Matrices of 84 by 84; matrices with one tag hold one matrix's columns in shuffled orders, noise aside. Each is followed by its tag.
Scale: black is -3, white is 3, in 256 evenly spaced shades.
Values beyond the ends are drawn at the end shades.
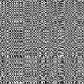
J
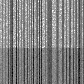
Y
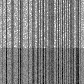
Y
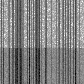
Y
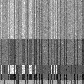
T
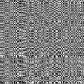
J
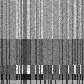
T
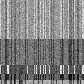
T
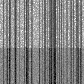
Y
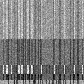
T
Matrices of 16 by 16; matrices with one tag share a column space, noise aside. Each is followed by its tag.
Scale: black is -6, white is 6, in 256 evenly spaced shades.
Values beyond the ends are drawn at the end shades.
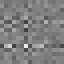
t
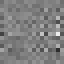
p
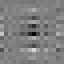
p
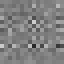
t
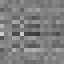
p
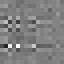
t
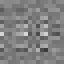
p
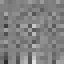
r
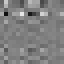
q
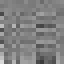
r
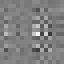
p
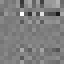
q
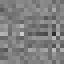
p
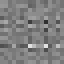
t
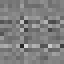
t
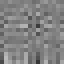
r
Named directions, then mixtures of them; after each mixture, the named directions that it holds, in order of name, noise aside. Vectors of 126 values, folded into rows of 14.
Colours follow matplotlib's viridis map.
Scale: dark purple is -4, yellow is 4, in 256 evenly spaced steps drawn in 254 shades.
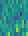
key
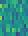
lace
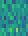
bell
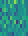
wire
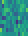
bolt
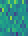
lace, wire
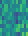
bolt, key, lace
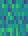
bell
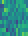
bolt, key, lace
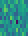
bell, bolt, wire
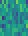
bell, bolt, lace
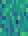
bolt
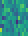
bolt
